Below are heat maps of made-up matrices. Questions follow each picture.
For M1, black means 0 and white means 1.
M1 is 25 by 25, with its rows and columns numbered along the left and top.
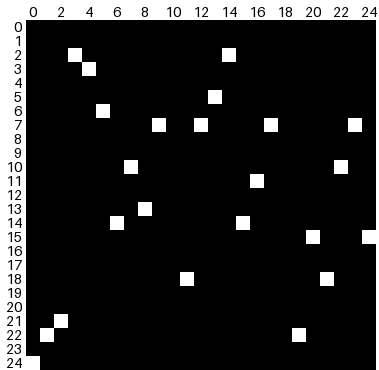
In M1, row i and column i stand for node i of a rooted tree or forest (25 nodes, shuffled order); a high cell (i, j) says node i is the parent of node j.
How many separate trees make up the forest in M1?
2
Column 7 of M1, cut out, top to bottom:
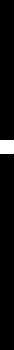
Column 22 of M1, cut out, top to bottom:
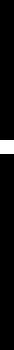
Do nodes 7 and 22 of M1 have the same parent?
yes
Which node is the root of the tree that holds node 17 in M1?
10
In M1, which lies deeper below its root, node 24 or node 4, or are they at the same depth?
node 24
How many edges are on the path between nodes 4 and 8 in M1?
7
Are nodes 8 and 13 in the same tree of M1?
yes
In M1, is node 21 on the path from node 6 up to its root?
yes
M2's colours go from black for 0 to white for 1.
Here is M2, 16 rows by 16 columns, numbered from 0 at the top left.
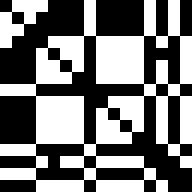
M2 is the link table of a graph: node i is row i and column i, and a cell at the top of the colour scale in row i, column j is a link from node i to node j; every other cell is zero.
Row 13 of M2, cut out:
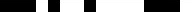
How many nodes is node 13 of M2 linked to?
8
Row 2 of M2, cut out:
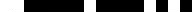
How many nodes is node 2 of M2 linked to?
5
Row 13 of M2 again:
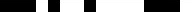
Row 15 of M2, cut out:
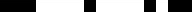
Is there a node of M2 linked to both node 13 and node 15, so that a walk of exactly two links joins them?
yes
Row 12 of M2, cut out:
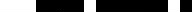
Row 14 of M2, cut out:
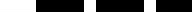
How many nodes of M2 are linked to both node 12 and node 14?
4
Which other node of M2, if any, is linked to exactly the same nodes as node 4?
node 13
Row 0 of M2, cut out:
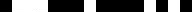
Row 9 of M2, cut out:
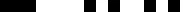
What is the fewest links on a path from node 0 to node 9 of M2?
2
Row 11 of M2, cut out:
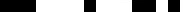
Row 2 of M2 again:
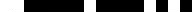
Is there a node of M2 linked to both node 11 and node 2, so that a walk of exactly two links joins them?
no
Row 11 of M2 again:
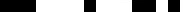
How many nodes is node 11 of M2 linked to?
9
